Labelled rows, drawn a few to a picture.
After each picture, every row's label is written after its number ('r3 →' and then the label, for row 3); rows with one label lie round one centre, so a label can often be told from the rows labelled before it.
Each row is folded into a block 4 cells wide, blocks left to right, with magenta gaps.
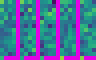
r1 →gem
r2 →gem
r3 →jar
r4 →gem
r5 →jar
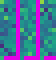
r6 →gem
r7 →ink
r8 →gem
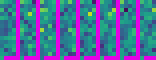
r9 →gem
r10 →jar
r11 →ink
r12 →gem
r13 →jar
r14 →jar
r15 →gem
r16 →jar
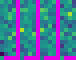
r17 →jar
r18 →ink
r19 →ink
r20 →jar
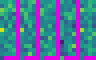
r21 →ink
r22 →ink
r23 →ink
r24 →jar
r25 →ink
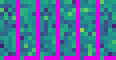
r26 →gem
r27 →ink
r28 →gem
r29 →jar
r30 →ink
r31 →gem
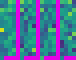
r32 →ink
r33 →gem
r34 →gem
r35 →jar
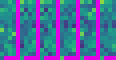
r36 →ink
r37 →gem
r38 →gem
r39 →gem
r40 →jar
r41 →gem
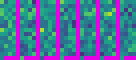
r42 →ink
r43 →jar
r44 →ink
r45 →gem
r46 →jar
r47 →jar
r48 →gem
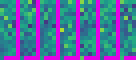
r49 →ink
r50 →jar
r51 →gem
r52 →ink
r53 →gem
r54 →ink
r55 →gem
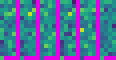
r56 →jar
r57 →jar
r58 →ink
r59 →jar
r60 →ink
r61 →gem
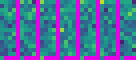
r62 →jar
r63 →jar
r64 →gem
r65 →ink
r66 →gem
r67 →gem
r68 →jar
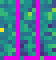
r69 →ink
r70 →jar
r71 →jar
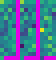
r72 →gem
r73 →gem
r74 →ink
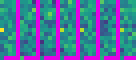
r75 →ink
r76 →jar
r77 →jar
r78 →ink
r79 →ink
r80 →gem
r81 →ink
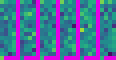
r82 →gem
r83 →jar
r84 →gem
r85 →gem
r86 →ink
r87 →gem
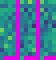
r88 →ink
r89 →gem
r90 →gem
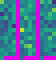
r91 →gem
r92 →ink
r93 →jar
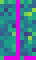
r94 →gem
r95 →jar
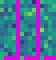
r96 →gem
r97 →jar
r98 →ink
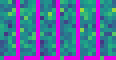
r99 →jar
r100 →ink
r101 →jar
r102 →gem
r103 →ink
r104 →jar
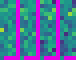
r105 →ink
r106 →ink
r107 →jar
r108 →jar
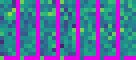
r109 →jar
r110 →gem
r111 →jar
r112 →gem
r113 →ink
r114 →ink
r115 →ink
